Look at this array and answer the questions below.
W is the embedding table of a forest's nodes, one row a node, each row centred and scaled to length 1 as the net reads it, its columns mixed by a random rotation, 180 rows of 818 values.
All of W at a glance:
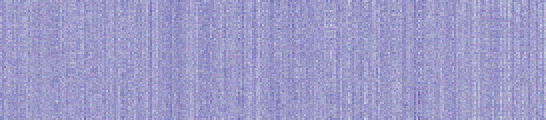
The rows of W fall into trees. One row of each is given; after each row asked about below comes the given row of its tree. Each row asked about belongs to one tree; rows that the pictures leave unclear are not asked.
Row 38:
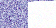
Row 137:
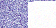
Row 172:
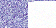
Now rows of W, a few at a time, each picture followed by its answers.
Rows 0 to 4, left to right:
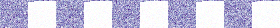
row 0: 172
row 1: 172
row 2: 172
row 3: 172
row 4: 38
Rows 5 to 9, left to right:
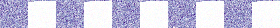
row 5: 172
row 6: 38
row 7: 172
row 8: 172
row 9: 38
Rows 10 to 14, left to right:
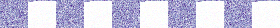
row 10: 172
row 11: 172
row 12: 38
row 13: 172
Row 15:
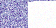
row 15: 38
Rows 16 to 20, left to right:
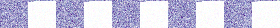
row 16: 38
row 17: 38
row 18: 172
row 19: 172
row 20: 38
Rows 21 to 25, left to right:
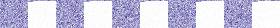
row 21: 172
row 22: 172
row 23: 172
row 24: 38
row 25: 172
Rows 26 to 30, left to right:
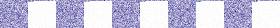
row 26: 38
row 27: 38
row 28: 38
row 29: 137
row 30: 38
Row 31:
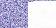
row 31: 38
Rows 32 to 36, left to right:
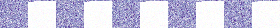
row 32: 137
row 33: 38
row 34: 172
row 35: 172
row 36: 38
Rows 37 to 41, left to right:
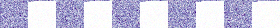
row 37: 38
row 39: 38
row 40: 38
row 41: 137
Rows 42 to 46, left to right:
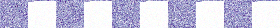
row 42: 172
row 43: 172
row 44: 137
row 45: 137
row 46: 38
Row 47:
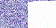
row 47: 38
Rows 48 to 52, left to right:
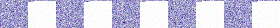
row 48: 38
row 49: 137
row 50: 172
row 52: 38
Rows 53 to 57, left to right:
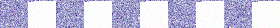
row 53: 38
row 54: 38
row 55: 38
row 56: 137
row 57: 172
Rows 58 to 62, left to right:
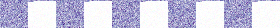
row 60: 38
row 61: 137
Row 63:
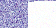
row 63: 172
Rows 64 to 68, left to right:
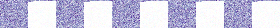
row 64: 38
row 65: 172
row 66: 172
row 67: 38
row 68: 38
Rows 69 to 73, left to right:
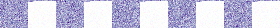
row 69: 172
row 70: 172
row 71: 38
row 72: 172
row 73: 38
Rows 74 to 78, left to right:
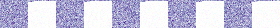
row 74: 172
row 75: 38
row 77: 137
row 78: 38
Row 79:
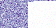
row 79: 38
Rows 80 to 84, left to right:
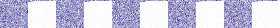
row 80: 38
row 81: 38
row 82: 172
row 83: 38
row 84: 38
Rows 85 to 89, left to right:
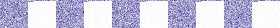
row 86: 38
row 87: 137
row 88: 38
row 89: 172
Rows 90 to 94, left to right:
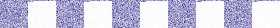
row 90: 38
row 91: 172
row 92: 137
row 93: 172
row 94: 172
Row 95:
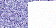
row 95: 38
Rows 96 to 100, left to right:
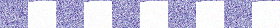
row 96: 172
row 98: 137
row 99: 38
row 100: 172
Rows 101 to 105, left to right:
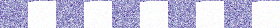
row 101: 38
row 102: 172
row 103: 137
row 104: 137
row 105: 137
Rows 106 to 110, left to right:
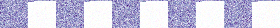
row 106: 137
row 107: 38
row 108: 172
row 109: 137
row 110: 172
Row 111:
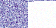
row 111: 172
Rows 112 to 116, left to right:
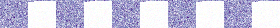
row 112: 172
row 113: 38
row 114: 137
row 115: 172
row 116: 137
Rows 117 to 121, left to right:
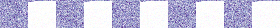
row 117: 172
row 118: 38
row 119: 38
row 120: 38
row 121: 38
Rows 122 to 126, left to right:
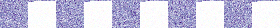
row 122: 137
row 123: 137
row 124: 172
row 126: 38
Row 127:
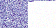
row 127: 137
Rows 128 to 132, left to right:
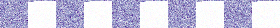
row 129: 172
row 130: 137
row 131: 172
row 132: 38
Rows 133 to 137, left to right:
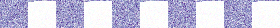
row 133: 172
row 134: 172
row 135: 137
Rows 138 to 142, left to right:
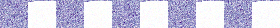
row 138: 172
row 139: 172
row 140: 172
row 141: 172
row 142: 172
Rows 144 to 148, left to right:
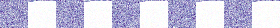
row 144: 172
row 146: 38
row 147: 172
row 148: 172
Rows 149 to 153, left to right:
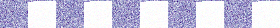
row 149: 38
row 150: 172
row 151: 172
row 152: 172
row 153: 172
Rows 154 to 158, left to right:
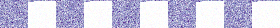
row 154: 172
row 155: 172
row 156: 172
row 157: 137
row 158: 38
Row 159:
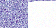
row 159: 172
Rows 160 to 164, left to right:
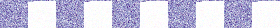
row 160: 38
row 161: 137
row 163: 137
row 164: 172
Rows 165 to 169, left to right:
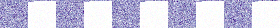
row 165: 172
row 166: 38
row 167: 137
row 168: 172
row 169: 38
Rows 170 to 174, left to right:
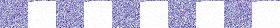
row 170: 172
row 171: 38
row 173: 137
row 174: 172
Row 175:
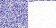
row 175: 172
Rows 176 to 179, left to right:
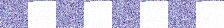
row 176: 172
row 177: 172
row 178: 172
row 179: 172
